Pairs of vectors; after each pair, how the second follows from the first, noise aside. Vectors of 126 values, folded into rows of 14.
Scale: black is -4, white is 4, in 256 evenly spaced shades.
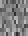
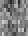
shuffled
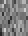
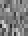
shuffled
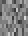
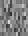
shuffled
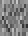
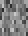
shuffled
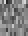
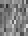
shuffled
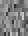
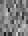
sign-scrambled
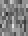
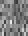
shuffled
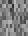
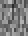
sign-scrambled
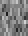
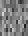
shuffled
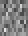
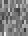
shuffled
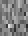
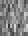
sign-scrambled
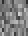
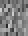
shuffled
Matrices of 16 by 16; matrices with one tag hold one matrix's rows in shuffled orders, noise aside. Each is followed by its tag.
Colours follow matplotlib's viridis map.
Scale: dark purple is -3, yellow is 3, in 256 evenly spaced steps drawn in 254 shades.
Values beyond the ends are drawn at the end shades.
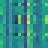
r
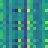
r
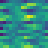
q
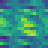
q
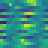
q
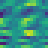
q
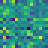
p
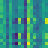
r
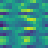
q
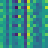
r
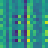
r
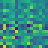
p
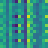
r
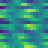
q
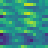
q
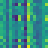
r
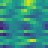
q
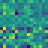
p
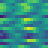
q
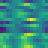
q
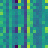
r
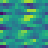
q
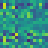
p
